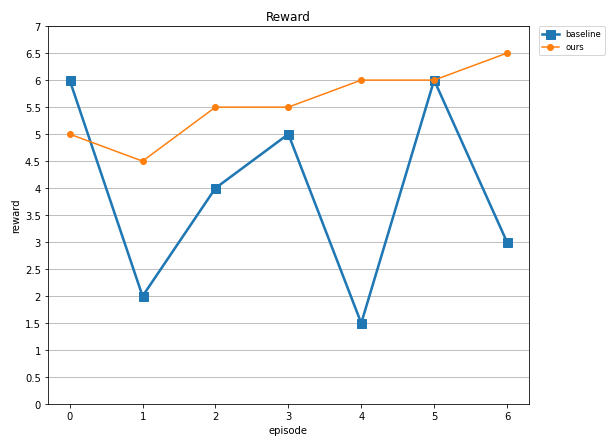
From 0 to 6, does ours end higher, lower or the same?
higher
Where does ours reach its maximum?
6
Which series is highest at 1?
ours
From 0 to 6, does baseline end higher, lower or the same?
lower
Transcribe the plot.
Title: Reward
x-axis: episode, ticks 0 1 2 3 4 5 6
y-axis: reward, ticks 0 0.5 1 1.5 2 2.5 3 3.5 4 4.5 5 5.5 6 6.5 7
Legend: baseline, ours
Values:
baseline: 6 2 4 5 1.5 6 3
ours: 5 4.5 5.5 5.5 6 6 6.5
